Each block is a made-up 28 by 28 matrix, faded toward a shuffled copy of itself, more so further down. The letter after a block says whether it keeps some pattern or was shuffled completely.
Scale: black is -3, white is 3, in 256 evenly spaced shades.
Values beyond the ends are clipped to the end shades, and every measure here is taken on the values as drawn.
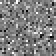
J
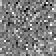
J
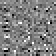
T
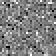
J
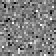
J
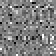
T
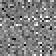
T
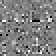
T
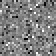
J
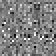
T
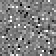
J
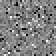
J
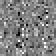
T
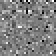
T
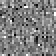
T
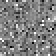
J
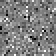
J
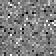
J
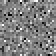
J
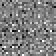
T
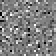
T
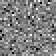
J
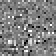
T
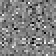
T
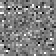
T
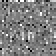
T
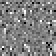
T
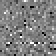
T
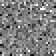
J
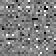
T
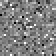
J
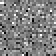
T
